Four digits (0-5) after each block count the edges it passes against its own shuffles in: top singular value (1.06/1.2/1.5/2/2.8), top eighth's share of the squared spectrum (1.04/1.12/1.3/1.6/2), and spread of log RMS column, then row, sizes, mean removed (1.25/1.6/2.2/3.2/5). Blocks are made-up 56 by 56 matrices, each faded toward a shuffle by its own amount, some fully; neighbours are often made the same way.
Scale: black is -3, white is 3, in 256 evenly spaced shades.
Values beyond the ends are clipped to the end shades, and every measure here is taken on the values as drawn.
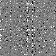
2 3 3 2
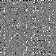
2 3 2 2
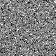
1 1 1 0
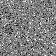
0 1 0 0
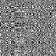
4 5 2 3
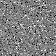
0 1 0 0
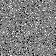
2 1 0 0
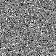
2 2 0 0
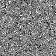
2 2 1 0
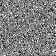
0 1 0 0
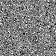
0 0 0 0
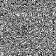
3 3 1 1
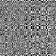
4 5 3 3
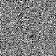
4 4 2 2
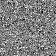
0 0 0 0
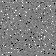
1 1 0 0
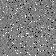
2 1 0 0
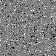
2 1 0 0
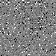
3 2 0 1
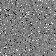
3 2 0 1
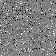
2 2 0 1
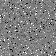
1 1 0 0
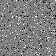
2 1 0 0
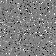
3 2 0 0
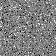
0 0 0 0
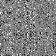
3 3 2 1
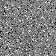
0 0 0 0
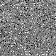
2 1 0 0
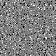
3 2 1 0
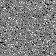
0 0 0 0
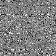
1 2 0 2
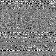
2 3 0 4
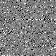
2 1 0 2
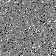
0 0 0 0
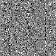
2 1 3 0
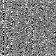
2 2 2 0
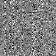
1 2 3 0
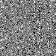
0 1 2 0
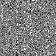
1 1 2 0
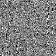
1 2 2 0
